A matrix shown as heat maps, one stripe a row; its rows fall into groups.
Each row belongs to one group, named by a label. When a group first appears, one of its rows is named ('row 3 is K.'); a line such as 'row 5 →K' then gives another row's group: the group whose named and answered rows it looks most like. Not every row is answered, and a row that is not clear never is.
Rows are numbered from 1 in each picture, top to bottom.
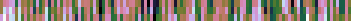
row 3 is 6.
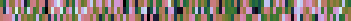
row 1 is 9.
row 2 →9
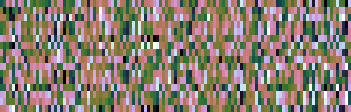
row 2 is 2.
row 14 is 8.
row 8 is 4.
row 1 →4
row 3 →2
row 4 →4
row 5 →4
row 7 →2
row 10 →8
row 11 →4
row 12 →4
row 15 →8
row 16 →6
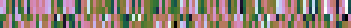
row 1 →8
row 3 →4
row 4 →4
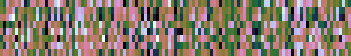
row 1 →9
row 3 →6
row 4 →2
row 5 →9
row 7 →9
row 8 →6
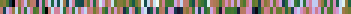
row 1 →2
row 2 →9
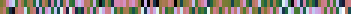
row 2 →2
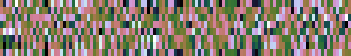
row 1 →9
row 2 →6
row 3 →8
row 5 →6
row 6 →2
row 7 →2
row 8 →9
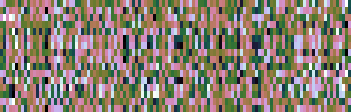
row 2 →9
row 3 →6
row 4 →4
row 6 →9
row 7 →9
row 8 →4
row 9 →9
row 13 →2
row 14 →2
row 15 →6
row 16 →9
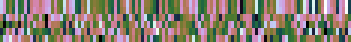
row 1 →8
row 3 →9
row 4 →2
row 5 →4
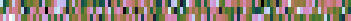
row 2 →9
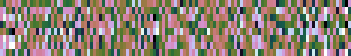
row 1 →4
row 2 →8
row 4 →4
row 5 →2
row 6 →6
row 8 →8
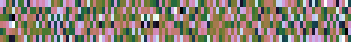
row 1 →8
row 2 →4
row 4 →6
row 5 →4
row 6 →2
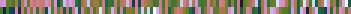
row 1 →8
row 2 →2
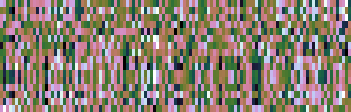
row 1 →8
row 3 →8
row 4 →4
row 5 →6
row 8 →4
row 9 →9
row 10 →9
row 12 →2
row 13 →9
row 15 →9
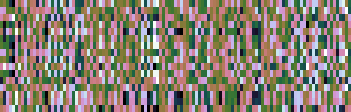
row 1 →2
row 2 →8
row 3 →6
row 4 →2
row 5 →9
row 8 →8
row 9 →2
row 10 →6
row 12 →4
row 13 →8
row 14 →9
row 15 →9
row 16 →6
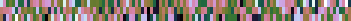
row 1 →8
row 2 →6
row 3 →9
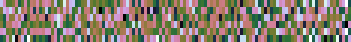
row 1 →8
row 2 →6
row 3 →9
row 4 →4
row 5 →8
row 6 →4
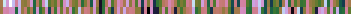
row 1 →6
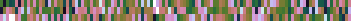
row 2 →4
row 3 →6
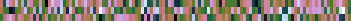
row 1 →9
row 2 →2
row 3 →6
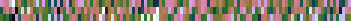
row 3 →2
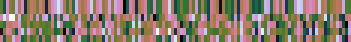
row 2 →9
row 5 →4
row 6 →4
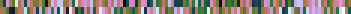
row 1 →9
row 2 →2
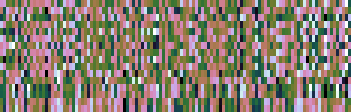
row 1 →8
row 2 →9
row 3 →4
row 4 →8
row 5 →2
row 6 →8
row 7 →6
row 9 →2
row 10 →8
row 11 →9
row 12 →4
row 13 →4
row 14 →4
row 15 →9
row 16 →9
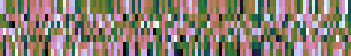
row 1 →8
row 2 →8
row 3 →9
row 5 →6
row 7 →9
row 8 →9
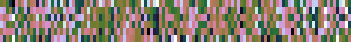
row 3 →6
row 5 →6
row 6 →4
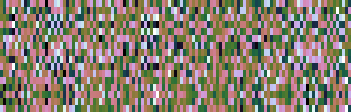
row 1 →9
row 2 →4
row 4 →6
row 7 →9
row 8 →9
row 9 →2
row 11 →4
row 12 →8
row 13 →2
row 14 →4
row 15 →2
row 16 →8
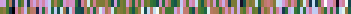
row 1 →8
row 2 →2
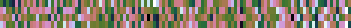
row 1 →2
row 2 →8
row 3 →6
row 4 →8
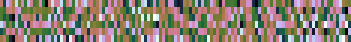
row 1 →9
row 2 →4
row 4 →8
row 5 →4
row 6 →2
